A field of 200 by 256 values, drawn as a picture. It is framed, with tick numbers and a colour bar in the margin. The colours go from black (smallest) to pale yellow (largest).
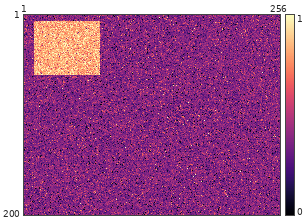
Ninth with the highest average: top left. Stripes: none. Odd patch: higher, in the top left. Histogram: skewed, a long tail of high values. Mirror symmetry: none. Average level on the scale: 40%.
